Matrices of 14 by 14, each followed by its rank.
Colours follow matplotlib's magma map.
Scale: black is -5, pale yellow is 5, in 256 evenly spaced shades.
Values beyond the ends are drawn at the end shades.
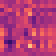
three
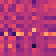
two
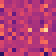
three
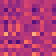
two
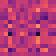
two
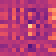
two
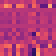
two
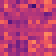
three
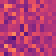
three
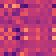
two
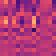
two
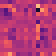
three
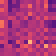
three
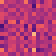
three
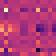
two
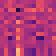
two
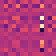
two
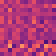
three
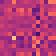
three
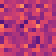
three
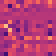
three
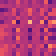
two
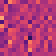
three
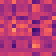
two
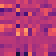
two
